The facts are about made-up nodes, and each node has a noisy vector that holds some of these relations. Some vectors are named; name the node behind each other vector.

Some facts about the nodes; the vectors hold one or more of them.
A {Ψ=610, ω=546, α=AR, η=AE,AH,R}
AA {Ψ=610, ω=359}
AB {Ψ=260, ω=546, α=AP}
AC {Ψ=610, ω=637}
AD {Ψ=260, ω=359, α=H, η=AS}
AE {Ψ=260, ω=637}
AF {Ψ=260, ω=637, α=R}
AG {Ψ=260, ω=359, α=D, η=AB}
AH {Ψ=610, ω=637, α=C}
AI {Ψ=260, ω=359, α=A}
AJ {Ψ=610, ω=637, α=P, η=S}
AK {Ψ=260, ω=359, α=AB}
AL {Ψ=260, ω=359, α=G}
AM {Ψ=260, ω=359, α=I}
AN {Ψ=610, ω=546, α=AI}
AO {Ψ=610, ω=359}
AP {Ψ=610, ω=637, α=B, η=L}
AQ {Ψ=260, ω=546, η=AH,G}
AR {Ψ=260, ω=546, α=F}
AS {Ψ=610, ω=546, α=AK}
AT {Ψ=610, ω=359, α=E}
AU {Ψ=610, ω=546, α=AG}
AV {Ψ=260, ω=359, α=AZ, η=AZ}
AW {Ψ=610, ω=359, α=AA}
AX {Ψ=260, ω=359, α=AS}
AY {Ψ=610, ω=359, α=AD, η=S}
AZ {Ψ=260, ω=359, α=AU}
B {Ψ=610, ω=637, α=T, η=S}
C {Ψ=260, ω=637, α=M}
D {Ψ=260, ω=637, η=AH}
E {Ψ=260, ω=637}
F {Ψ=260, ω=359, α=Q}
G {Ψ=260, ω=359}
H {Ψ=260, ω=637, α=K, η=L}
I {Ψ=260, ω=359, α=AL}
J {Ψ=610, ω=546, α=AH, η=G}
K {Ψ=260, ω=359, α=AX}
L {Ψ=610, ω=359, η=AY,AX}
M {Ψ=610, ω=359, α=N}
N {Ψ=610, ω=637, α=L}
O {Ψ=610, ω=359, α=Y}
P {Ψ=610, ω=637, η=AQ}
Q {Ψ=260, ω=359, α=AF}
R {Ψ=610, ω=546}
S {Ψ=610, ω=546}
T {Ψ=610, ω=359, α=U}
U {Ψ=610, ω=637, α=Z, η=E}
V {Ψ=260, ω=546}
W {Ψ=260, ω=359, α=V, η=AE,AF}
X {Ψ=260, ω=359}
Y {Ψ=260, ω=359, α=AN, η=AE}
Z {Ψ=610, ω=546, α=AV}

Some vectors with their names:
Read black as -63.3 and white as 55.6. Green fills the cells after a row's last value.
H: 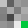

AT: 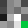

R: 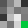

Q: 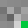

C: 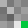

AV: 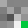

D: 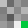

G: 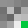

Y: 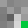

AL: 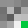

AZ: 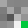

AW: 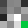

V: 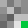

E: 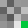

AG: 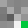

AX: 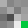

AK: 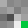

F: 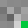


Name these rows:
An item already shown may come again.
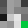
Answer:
M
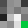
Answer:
AO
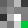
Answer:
AN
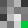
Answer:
R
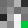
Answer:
Z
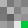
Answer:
C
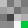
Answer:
AB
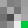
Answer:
AD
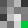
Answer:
R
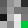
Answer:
J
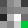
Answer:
O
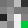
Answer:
AS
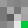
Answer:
X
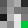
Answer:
J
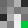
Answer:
AU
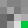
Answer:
W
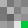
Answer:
C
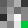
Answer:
S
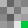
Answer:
AE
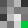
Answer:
R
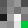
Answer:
AY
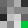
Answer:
AH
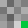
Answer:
AF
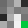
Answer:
AU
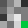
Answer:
R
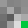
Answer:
W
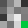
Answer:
R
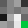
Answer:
T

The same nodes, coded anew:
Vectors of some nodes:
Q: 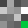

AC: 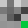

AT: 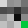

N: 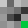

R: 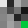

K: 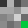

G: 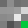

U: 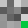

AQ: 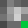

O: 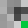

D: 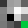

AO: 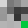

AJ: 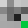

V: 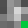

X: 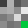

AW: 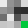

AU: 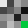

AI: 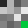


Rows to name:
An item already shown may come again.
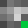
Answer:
AR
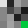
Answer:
R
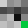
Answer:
AT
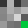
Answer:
AD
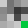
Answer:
T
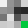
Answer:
AW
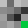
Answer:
N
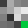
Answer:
C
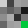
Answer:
A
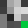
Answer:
E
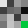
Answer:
Z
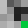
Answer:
L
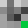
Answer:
P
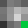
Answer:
AB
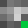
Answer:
AR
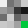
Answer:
AA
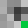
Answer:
O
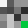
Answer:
J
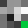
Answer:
AF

